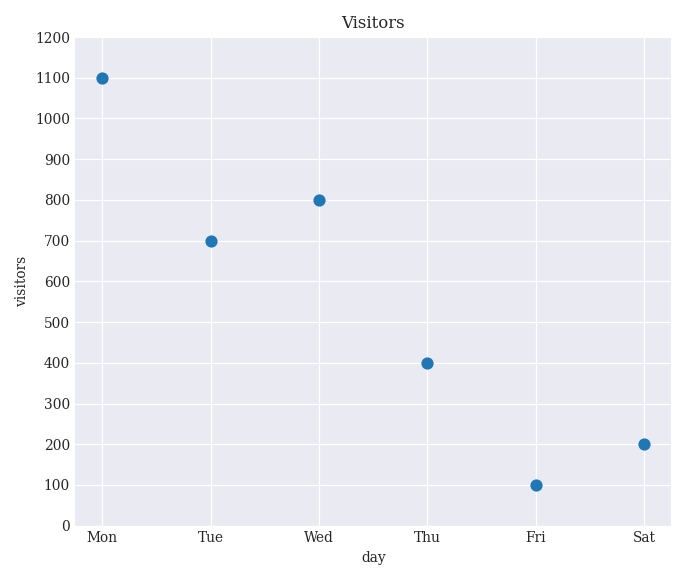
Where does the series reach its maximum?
Mon
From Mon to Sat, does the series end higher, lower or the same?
lower
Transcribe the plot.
Title: Visitors
x-axis: day, ticks Mon Tue Wed Thu Fri Sat
y-axis: visitors, ticks 0 100 200 300 400 500 600 700 800 900 1000 1100 1200
Values:
1100 700 800 400 100 200
